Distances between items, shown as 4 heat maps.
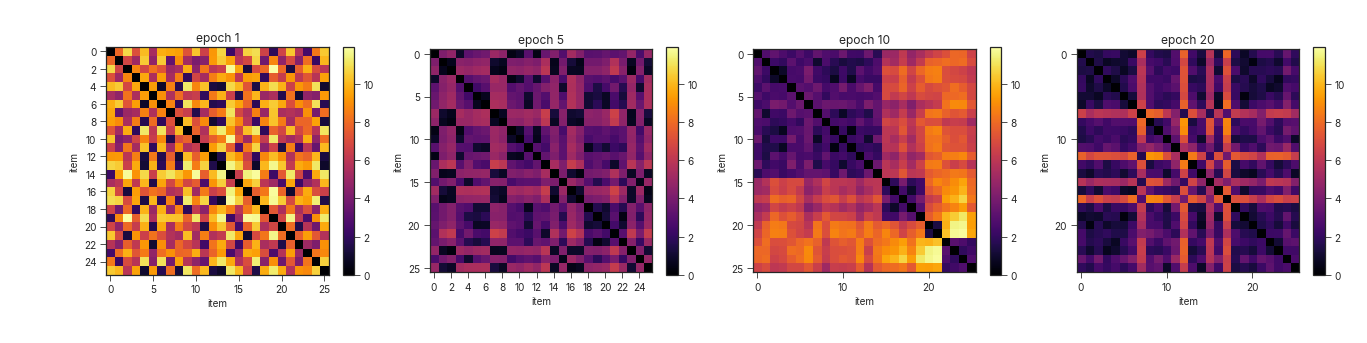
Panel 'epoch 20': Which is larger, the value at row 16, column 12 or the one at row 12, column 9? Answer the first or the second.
the second
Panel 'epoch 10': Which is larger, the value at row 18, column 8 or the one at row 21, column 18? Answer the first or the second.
the second
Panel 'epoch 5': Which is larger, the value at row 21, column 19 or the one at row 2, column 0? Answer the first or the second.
the second
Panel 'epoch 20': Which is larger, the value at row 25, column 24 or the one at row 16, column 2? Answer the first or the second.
the first
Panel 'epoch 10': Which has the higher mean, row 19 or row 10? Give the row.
19
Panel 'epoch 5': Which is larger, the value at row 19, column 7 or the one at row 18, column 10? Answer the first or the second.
the first
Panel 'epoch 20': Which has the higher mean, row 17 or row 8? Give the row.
17
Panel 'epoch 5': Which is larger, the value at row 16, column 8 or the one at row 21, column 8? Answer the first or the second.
the second
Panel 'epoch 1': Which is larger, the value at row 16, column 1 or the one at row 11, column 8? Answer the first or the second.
the second
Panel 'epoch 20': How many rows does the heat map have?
26
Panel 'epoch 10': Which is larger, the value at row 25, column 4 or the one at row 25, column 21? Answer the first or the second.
the second
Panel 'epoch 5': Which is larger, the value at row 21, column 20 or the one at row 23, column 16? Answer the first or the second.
the first
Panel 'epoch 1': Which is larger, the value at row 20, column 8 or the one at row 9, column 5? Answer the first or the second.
the first
